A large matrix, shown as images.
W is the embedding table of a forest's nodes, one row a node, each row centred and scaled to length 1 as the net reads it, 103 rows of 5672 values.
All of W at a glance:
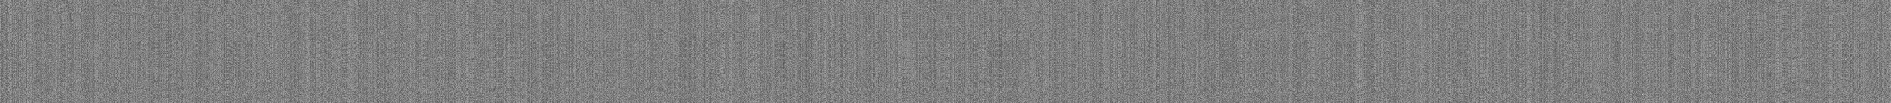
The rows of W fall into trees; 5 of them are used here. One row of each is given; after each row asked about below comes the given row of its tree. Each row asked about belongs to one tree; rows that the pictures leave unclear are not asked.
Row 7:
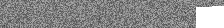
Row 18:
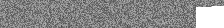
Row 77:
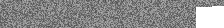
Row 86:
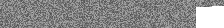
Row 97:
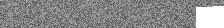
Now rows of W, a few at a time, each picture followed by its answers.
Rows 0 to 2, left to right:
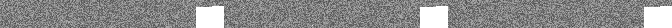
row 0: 86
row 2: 77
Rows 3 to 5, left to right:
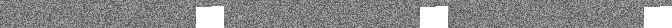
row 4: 18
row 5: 77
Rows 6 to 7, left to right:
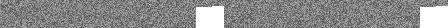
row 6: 77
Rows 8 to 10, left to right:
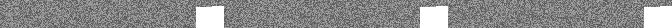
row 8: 97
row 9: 86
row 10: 77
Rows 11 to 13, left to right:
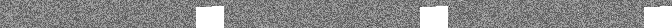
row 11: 97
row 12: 18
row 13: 18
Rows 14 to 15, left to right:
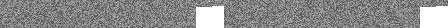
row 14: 7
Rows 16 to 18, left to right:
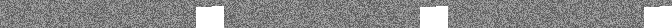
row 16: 18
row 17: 86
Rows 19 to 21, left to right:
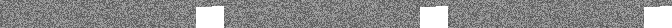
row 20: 97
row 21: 86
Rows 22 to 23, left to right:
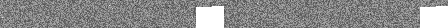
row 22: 18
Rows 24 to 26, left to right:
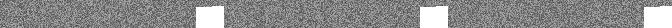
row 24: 97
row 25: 97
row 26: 18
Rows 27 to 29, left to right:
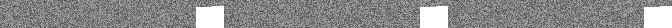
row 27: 97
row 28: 86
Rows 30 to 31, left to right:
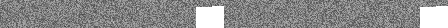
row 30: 77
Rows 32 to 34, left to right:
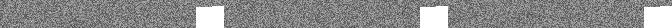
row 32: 7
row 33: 18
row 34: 77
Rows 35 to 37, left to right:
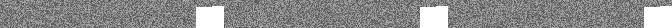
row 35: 77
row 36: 18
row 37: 77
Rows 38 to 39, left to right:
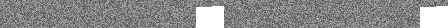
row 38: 86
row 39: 77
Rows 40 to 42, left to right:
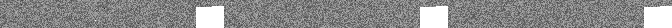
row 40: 97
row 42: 7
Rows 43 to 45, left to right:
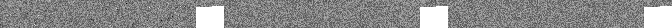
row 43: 7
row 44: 86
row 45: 86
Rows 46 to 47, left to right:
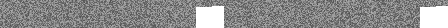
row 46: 86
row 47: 97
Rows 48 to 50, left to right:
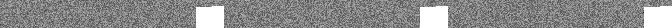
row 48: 7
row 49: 86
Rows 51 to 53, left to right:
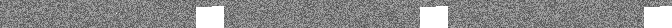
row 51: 97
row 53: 97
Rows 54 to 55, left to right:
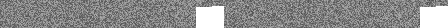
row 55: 86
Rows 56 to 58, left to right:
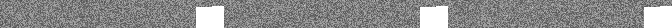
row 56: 86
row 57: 77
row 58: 18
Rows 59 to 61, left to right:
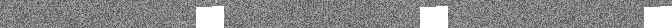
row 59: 7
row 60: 86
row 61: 97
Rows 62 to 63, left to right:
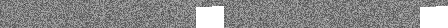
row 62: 86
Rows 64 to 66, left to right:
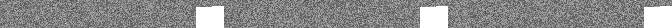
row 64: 97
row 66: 97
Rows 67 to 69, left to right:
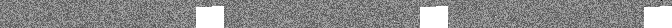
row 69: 18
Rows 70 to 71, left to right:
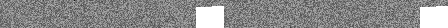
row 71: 86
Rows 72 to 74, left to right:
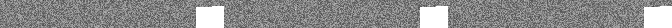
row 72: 86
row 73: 18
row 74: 86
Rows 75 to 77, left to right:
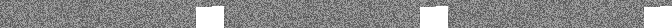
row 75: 86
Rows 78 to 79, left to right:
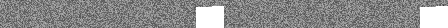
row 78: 18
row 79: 86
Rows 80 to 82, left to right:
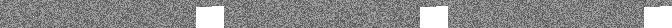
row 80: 97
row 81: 97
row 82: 18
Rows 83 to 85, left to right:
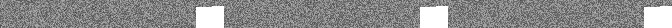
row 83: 18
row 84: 86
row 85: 18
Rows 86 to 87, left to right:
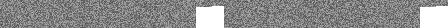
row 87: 86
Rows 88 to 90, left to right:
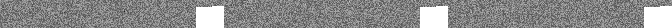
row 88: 77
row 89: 77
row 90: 77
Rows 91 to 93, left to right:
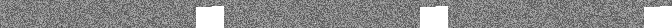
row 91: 18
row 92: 18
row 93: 86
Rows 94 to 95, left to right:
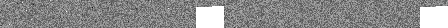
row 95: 97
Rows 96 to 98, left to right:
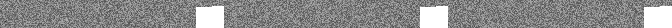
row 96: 86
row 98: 18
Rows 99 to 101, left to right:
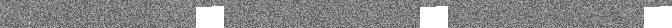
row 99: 86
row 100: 18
